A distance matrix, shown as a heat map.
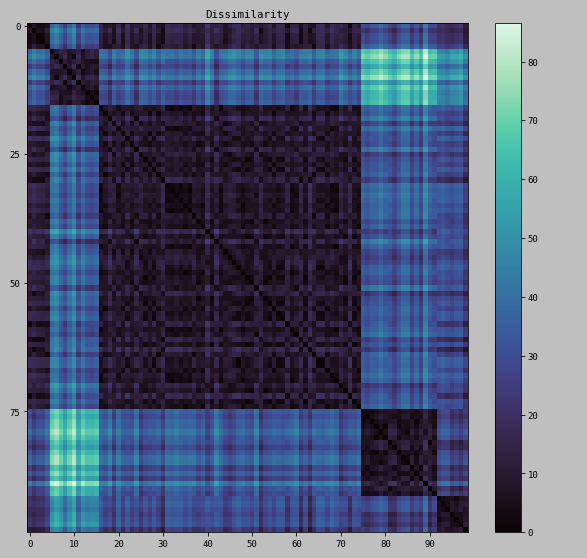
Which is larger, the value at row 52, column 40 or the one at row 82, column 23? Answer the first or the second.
the second
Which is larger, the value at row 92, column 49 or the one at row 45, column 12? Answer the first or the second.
the second
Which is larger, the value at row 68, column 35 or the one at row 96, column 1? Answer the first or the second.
the second
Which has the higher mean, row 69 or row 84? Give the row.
84
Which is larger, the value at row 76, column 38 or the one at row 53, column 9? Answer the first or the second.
the second
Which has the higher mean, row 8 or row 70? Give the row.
8
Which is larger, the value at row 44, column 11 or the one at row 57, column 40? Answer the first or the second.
the first
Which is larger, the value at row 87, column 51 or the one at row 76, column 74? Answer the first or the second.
the first
